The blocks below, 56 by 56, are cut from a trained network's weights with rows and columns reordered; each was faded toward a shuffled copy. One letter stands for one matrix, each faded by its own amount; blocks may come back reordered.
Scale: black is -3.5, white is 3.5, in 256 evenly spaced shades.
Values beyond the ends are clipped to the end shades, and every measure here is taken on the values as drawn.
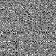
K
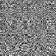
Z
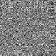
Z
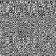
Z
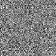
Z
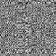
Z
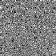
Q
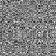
Z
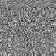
Z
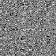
Q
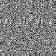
Z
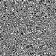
Q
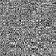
Z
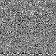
K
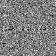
K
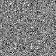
Q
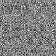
Z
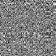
Z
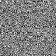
K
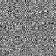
Z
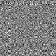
Z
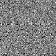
K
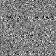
K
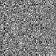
Q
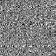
K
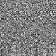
Z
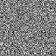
Z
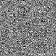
Q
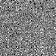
Q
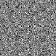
Q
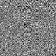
Z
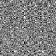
Z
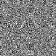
Q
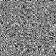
K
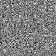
K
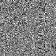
Q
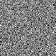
Q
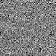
K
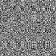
Z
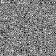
K
